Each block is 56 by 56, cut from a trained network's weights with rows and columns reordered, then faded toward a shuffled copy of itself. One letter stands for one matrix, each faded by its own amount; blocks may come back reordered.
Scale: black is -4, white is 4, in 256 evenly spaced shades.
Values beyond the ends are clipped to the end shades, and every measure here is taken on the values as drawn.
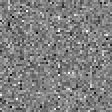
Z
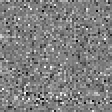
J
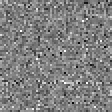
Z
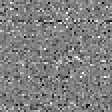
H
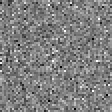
Z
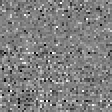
H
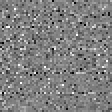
H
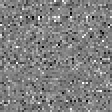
H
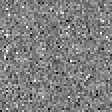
Z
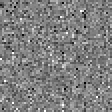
Z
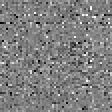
H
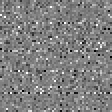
H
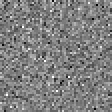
Z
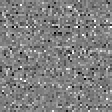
H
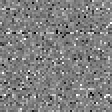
H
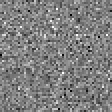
Z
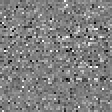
H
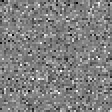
J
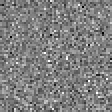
Z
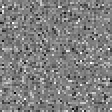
J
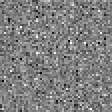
Z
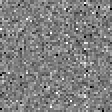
Z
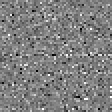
J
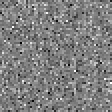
J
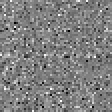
J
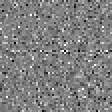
H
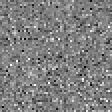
J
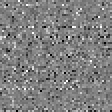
H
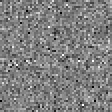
Z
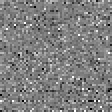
H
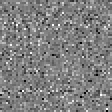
J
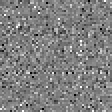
J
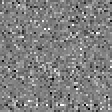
H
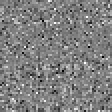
J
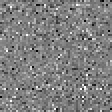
H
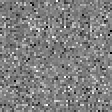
J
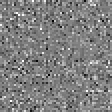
J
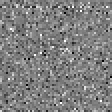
J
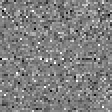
J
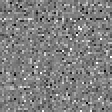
J
